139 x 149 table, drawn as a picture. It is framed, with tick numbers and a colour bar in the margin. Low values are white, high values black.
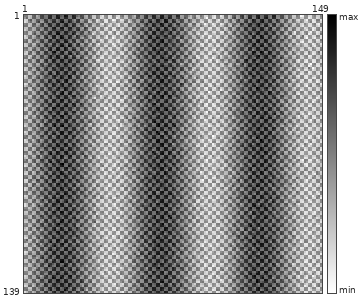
There is no overall slope. Upright stripes repeat 3 times across the table. There is no seam.
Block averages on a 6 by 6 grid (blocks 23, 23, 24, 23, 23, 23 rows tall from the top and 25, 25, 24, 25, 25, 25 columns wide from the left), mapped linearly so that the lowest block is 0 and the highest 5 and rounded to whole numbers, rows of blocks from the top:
5 0 5 0 5 0 / 5 0 5 0 5 0 / 5 0 5 0 5 0 / 5 0 5 0 5 0 / 5 0 5 0 5 0 / 5 0 5 0 5 0
